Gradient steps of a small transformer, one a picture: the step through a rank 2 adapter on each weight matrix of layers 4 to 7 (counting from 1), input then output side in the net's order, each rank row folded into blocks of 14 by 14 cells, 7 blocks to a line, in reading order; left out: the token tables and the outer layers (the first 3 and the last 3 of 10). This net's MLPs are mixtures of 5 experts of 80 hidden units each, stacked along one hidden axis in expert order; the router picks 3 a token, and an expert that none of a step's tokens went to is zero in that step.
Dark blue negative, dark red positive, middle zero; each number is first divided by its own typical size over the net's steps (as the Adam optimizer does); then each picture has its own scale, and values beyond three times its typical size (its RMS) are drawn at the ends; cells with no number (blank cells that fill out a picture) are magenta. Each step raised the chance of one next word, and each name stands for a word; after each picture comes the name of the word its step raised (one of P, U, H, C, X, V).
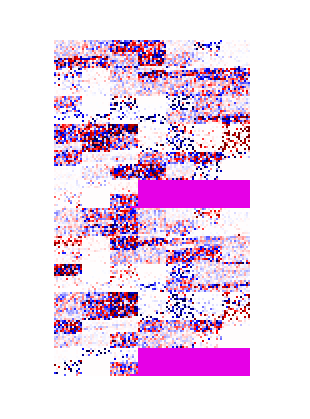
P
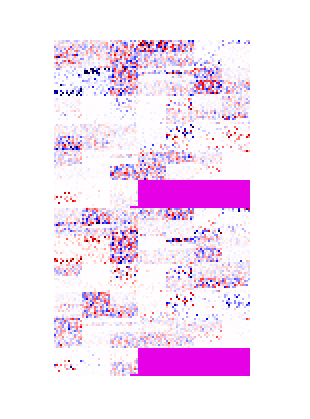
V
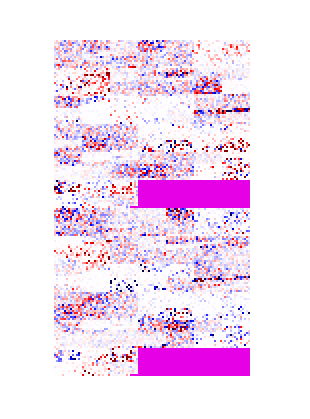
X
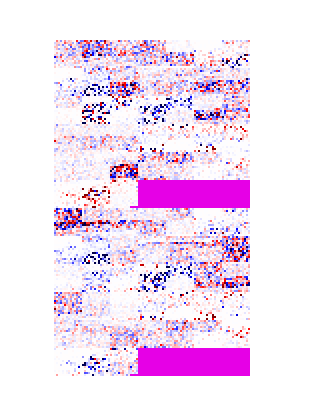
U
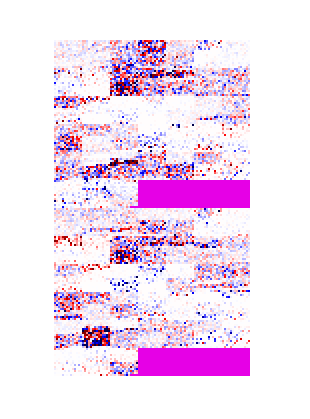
X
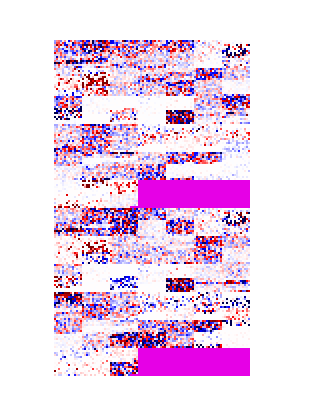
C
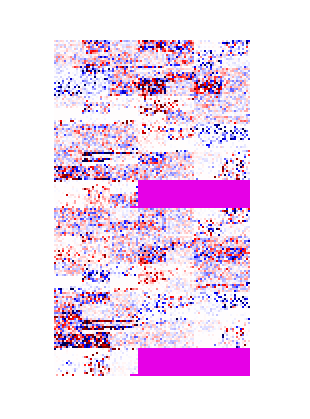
V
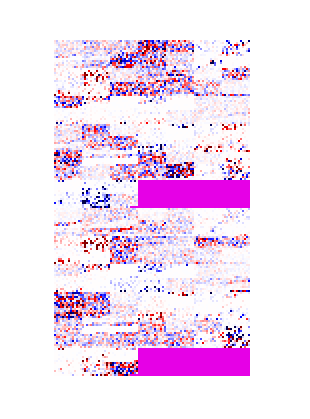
X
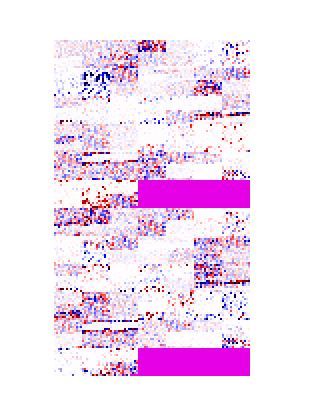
V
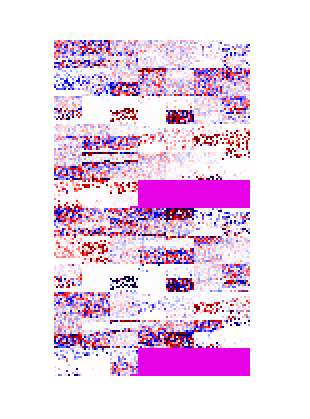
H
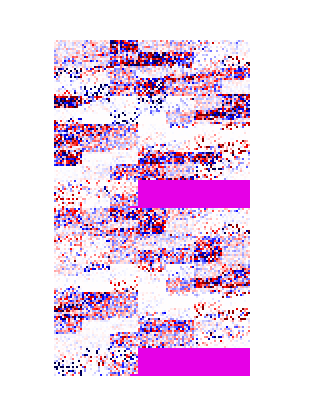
P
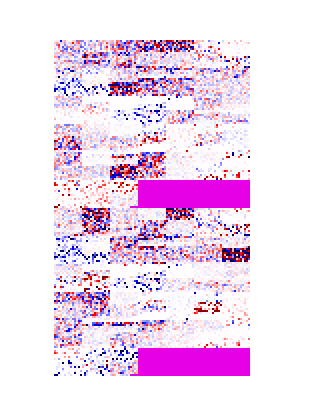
U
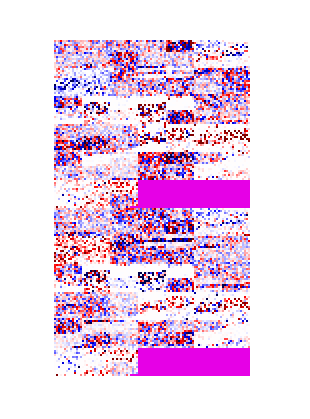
H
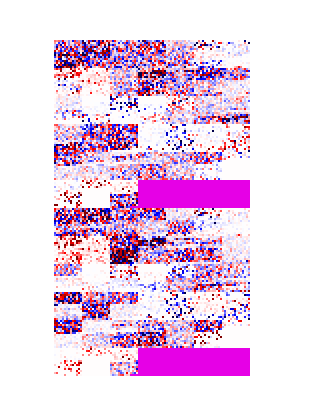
C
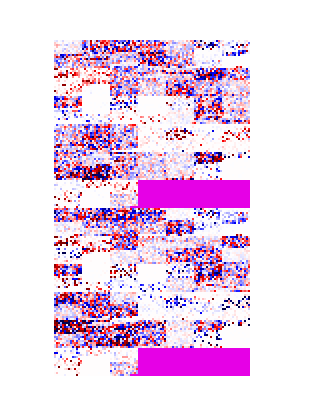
C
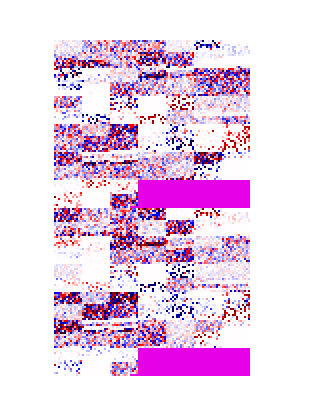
H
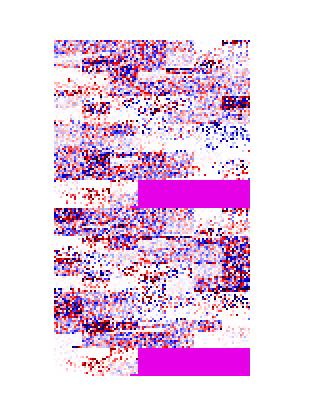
C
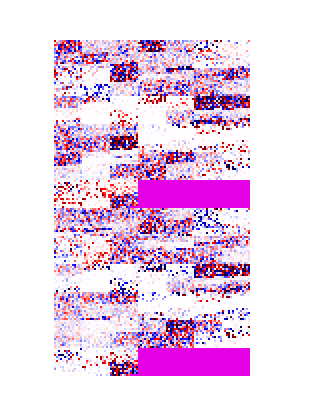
H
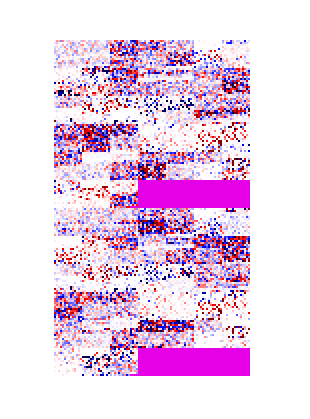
P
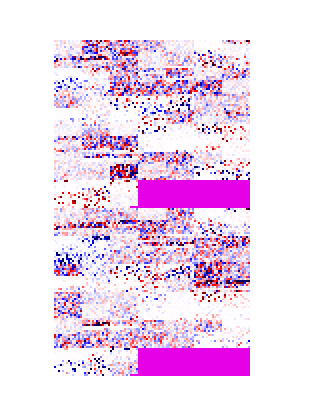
U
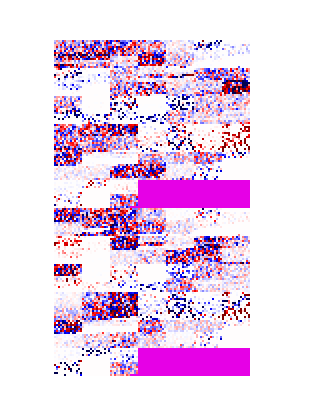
P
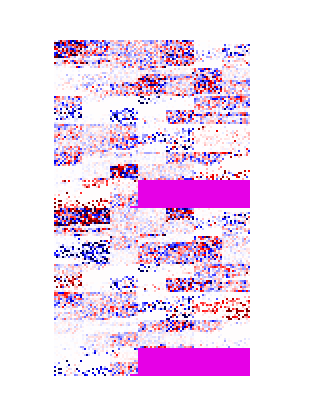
U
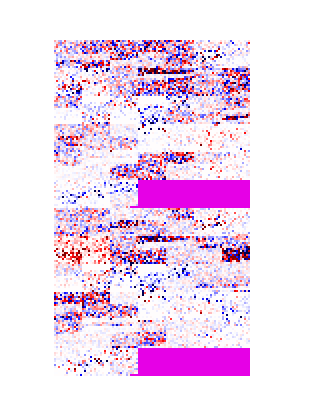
X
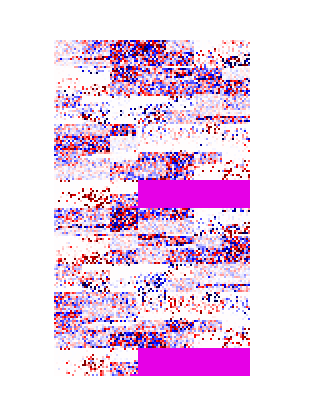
C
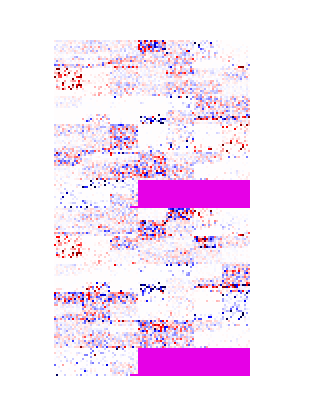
X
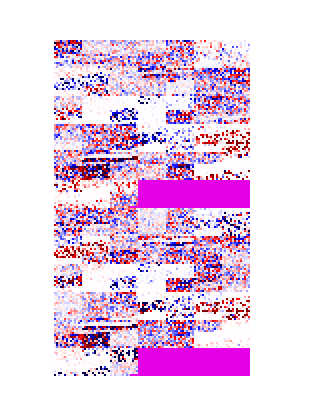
P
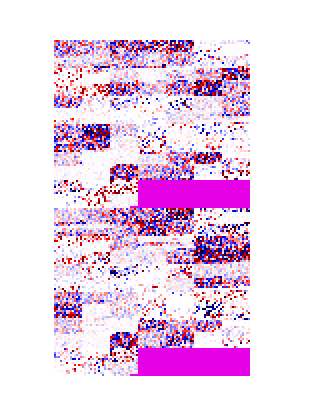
C
